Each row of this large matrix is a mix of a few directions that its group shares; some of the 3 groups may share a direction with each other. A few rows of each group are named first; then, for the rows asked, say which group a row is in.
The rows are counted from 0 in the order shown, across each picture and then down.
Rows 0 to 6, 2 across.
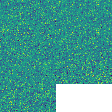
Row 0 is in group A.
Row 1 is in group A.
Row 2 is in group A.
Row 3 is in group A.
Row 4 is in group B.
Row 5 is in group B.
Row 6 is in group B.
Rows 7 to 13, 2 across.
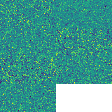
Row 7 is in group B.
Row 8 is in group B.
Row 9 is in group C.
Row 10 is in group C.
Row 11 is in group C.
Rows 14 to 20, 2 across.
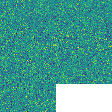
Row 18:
A
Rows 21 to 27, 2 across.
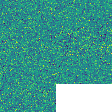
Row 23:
C
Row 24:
B
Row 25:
C
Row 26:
C
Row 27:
B
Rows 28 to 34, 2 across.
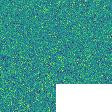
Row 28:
B
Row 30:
C
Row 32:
A
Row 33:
A
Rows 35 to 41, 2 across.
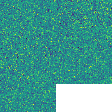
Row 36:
C
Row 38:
C
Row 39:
B
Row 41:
B
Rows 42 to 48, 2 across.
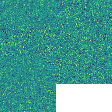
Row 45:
B
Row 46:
C
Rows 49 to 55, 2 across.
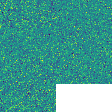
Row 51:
B
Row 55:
B
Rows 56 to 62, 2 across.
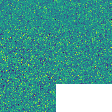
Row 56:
B
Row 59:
B
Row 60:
A
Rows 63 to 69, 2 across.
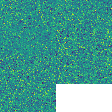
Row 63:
C
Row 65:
B
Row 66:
C
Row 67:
B
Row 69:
B
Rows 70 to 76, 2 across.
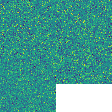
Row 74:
A
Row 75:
A
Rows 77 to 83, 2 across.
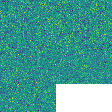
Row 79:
C
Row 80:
B
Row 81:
C
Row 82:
B
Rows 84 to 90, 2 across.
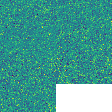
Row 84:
B
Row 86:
B
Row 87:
B
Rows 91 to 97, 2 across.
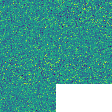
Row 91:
A
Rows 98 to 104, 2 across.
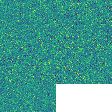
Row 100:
C
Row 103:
B
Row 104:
B
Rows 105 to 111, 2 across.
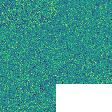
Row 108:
A
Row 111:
A
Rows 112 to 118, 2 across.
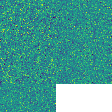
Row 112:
B
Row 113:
C
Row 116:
C
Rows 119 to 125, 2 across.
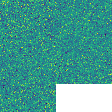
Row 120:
B
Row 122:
B
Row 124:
C
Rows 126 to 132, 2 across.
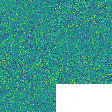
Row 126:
C
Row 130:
B
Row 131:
C
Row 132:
B
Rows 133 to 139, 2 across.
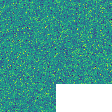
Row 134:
A
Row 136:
C
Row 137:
B
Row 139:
B
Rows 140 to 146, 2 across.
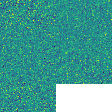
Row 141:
B
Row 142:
C
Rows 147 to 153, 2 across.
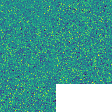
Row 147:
B
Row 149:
C
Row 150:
B
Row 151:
A
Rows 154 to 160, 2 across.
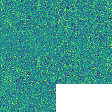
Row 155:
C
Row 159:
C
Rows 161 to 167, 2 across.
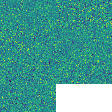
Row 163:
B
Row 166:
B
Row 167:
C
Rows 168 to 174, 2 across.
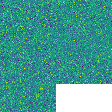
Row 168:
B
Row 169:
A
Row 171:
A
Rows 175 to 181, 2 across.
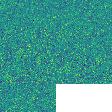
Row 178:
B
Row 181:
B
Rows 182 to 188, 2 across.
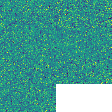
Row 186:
B
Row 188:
B
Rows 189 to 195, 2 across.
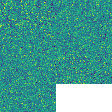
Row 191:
C
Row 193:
C
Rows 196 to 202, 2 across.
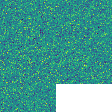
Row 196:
C
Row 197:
B
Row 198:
A
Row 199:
B
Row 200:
A
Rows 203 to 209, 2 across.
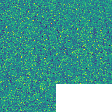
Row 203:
B
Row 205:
B
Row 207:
C
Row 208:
C
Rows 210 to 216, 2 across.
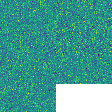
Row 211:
C
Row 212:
A
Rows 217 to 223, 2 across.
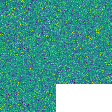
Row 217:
A
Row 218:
B
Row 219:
B
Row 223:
B
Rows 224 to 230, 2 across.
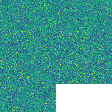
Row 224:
A
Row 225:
C
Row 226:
A
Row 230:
B
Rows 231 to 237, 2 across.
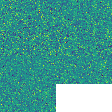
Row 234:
C
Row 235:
C
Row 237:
B
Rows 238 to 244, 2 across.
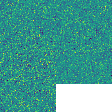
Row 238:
B
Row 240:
A
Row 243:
B
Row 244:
B
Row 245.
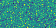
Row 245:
A
